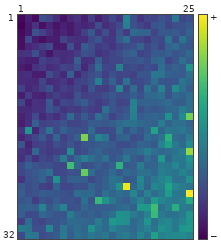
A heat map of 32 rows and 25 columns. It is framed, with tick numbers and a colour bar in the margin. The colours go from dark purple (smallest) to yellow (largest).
Overall the values sit about 30% of the way up the scale. Values rise toward the bottom right. The ninth with the lowest average is the top left. The values are skewed, with a long tail toward high values. Neither half mirrors the other.
